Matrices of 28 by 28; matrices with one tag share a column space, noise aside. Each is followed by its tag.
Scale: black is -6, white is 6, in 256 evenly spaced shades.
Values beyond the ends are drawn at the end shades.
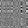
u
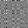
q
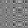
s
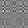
u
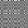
q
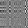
u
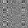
s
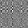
u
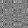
s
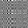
q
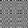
q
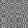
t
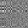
u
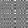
q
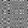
q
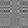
u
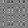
s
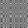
t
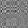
u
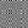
q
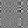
u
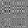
u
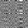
q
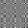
t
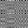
q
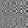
u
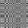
t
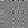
q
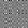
q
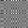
q
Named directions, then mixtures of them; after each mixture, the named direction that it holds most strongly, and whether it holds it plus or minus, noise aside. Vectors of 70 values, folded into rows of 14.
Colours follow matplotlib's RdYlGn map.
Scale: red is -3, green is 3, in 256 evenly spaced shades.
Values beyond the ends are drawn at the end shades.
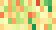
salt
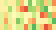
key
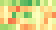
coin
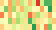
salt, plus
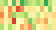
coin, plus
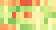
coin, minus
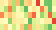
salt, plus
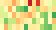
key, minus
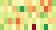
key, minus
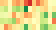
coin, minus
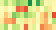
coin, plus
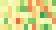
key, minus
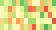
key, minus
